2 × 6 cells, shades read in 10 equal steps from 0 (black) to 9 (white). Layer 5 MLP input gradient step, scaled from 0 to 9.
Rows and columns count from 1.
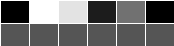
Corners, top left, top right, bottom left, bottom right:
0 0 3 3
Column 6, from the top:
0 3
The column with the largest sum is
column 2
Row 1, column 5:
4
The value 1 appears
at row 1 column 4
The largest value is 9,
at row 1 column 2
